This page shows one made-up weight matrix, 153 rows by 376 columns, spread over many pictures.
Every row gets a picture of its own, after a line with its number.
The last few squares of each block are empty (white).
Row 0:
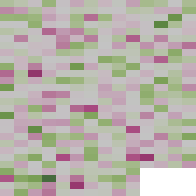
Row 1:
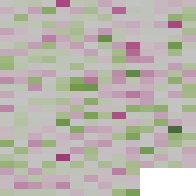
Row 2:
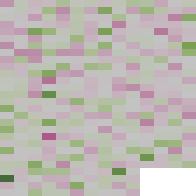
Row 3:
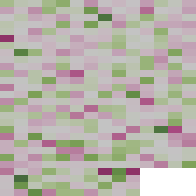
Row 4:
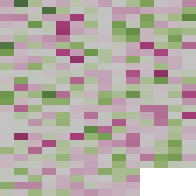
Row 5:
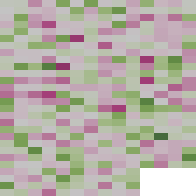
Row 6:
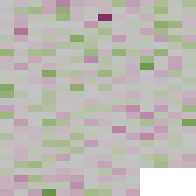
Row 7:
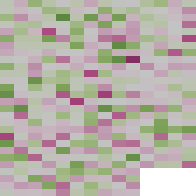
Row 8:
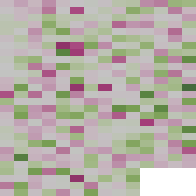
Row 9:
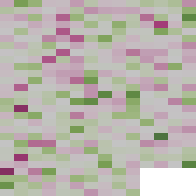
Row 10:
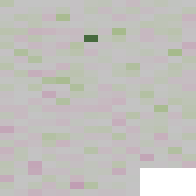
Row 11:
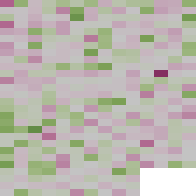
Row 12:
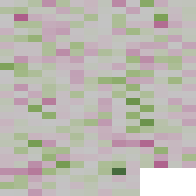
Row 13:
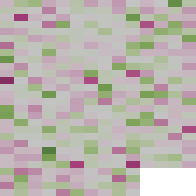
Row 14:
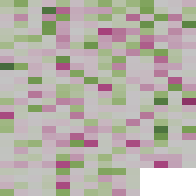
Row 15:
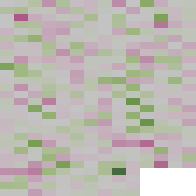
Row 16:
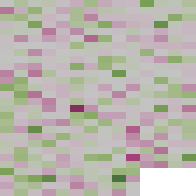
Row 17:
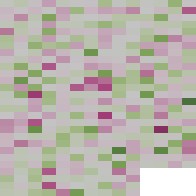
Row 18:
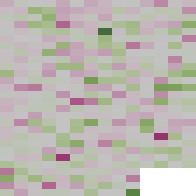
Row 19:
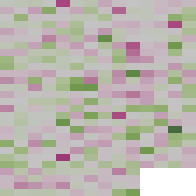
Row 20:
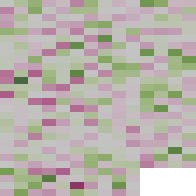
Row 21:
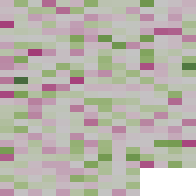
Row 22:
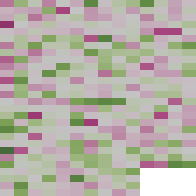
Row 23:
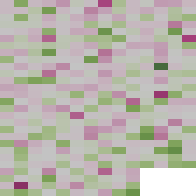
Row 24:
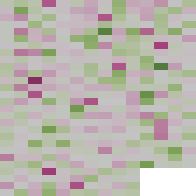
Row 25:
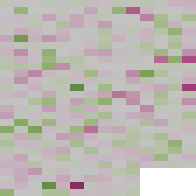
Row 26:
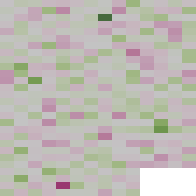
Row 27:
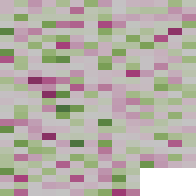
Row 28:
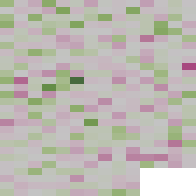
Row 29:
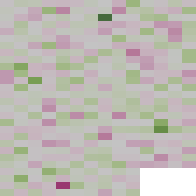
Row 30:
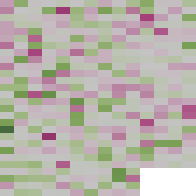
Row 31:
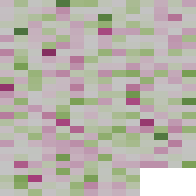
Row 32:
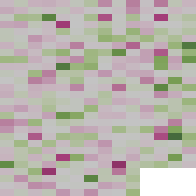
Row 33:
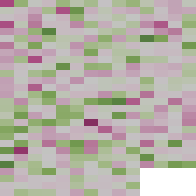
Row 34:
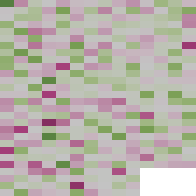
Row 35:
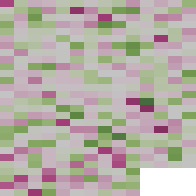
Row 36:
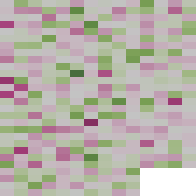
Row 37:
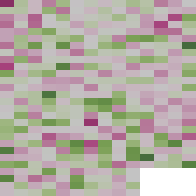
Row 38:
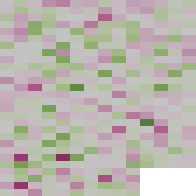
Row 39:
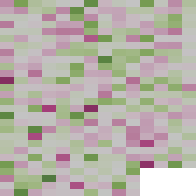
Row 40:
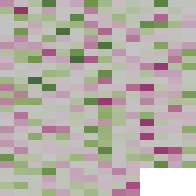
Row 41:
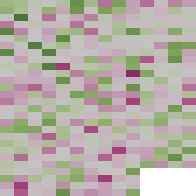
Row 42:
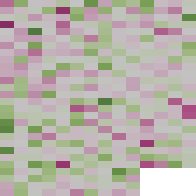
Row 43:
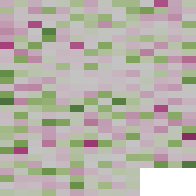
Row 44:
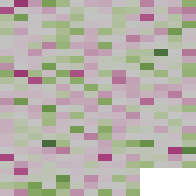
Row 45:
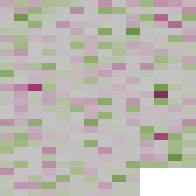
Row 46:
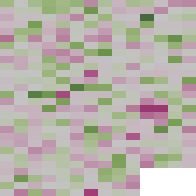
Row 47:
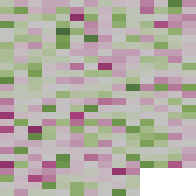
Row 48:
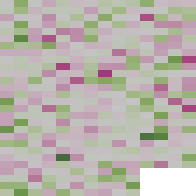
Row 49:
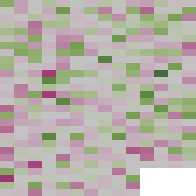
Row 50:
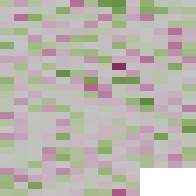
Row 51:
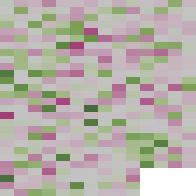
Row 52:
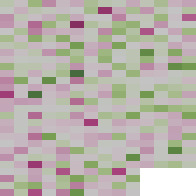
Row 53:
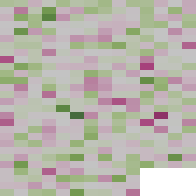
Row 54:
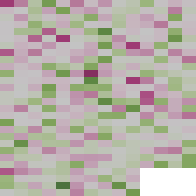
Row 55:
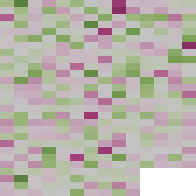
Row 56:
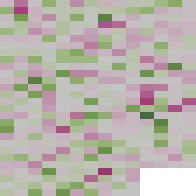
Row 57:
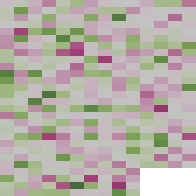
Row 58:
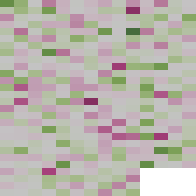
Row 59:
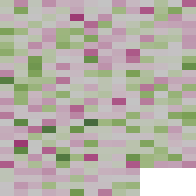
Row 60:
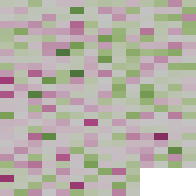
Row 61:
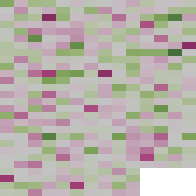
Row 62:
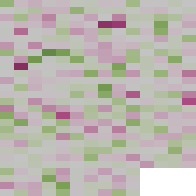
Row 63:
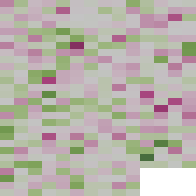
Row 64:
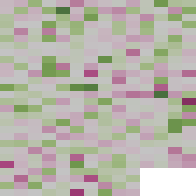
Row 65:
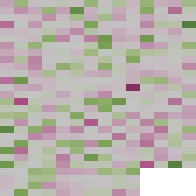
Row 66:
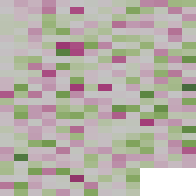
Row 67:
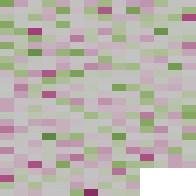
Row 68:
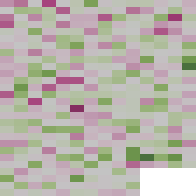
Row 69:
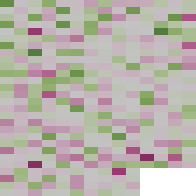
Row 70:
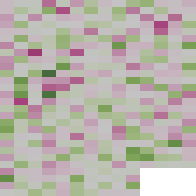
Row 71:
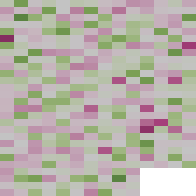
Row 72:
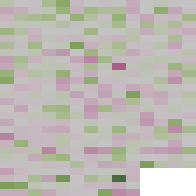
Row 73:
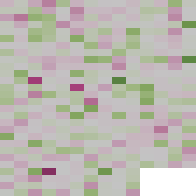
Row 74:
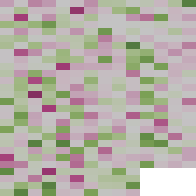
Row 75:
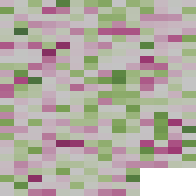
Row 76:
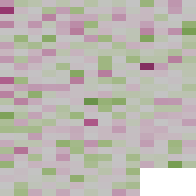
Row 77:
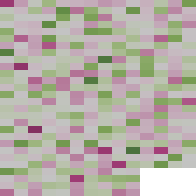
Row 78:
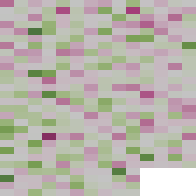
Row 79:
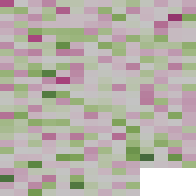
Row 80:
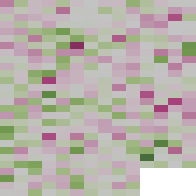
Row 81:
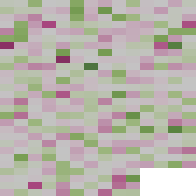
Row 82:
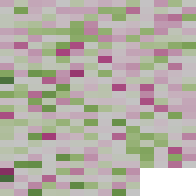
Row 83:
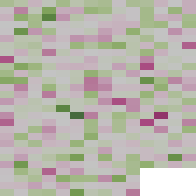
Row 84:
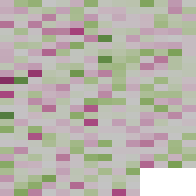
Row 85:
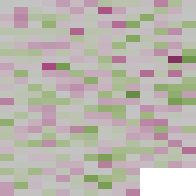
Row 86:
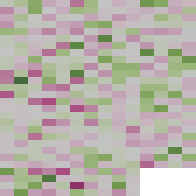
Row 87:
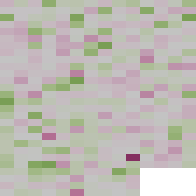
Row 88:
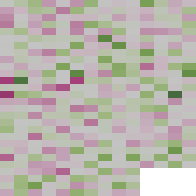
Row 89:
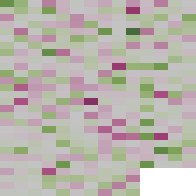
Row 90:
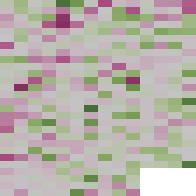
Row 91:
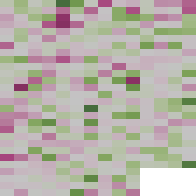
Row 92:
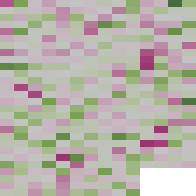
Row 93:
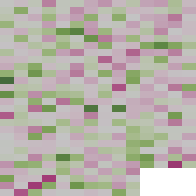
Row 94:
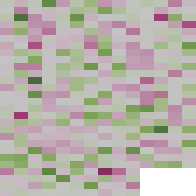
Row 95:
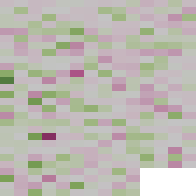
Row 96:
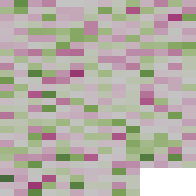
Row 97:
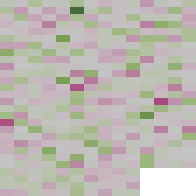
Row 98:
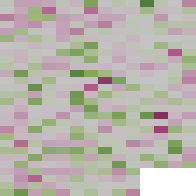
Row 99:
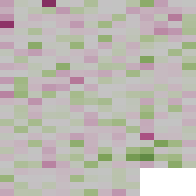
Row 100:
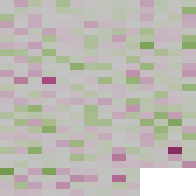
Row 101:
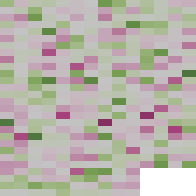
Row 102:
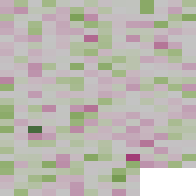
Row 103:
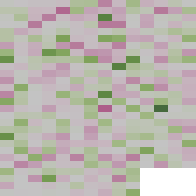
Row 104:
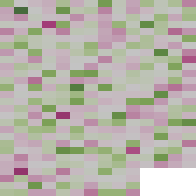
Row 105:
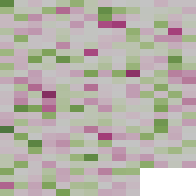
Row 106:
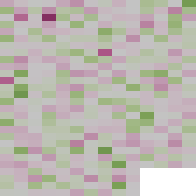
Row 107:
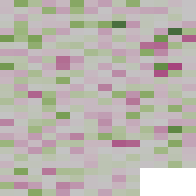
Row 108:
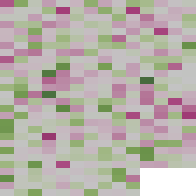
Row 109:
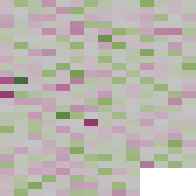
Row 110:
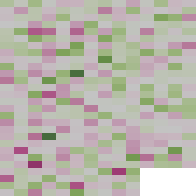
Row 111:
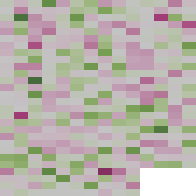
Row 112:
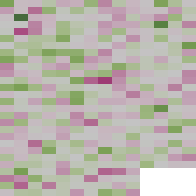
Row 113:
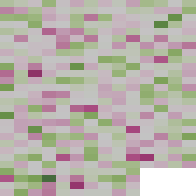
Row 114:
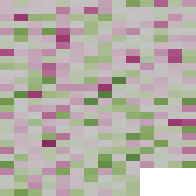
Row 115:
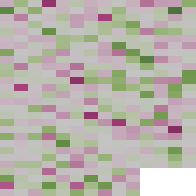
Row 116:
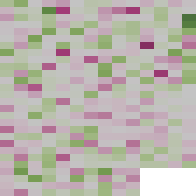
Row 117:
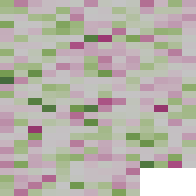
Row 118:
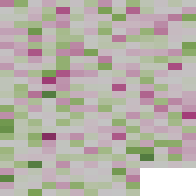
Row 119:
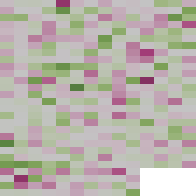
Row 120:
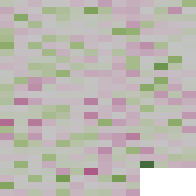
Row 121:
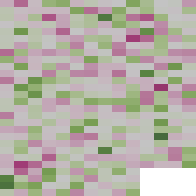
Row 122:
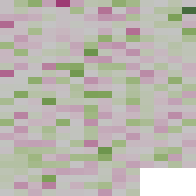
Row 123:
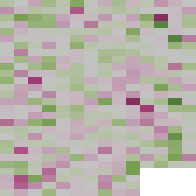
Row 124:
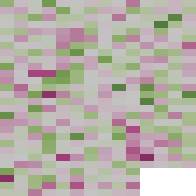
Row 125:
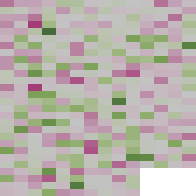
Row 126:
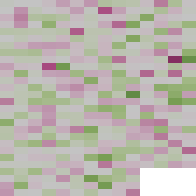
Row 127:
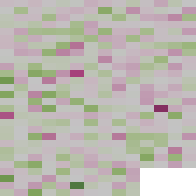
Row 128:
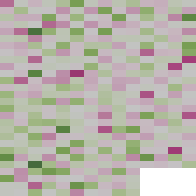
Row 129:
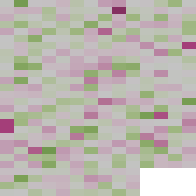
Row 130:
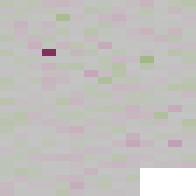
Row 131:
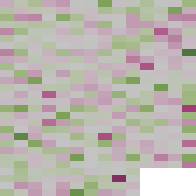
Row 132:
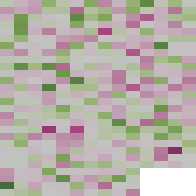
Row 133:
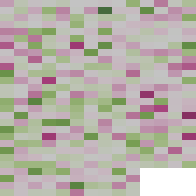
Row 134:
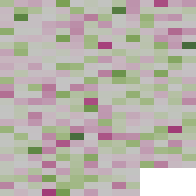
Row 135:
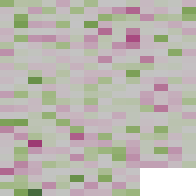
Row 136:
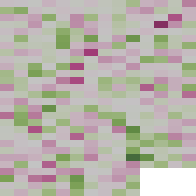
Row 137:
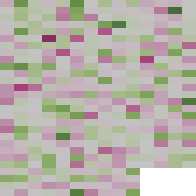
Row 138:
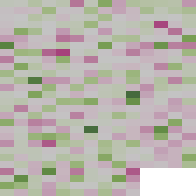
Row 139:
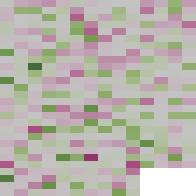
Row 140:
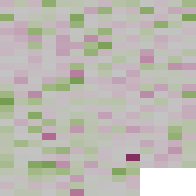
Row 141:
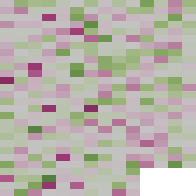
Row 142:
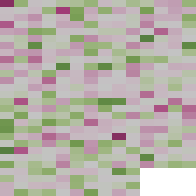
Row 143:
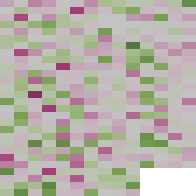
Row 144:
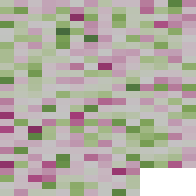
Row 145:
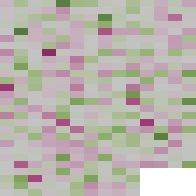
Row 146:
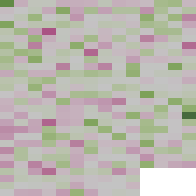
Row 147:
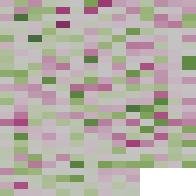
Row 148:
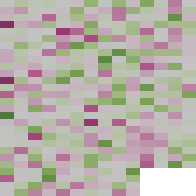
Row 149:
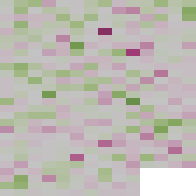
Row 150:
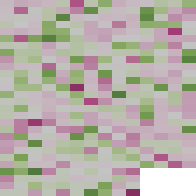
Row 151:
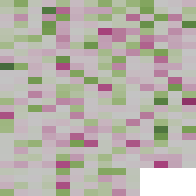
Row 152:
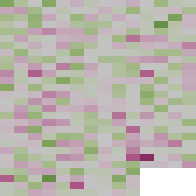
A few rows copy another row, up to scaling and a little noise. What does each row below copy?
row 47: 144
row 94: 111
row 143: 74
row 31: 145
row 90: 91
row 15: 12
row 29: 26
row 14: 151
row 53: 83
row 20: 86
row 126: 85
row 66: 8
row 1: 19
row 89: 58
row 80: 63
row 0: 113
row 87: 140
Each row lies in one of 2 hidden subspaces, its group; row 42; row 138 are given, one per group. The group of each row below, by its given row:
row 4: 138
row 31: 138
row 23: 138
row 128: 42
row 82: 42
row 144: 42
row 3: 138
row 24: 138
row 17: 138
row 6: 138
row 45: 138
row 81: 138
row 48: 138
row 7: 138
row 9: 138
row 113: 42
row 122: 138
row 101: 138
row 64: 138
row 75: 138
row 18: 138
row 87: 42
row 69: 42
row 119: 138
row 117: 42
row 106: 138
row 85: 138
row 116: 138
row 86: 42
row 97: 138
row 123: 138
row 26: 138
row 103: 138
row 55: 138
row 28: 42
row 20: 42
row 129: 138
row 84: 42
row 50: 138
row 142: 42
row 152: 42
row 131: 138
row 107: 138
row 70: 42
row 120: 138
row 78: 42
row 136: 42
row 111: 138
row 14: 138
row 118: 42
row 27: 138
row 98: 138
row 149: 138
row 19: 138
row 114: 138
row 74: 138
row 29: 138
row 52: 42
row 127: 42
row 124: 42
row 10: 42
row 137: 138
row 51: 42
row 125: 42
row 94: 138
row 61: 42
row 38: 138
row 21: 42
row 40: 138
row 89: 138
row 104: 138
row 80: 42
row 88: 42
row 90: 138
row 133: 42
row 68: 42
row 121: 138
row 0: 42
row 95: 42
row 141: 42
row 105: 138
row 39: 42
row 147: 138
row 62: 138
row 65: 42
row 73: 138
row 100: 138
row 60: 42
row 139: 42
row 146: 42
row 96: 42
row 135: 138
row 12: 138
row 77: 138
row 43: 42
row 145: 138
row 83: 138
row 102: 42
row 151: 138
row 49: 42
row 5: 138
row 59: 42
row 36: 42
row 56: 138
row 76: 42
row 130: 138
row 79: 42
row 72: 138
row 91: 138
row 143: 138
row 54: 138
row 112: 138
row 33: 42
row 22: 42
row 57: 42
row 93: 42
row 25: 138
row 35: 138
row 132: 138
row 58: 138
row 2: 42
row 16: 42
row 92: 138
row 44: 138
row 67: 42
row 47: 42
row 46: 138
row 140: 42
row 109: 42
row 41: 138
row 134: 138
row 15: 138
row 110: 42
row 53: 138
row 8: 138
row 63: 42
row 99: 42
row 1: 138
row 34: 42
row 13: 138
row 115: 138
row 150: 138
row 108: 42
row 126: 138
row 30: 42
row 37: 42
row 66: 138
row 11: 42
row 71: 138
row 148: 42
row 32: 138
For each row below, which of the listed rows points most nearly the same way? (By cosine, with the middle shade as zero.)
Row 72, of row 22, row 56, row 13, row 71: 71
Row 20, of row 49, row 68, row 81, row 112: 49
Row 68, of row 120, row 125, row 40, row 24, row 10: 125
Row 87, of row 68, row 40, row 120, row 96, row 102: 102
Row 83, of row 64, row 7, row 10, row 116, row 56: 116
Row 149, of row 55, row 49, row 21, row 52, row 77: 55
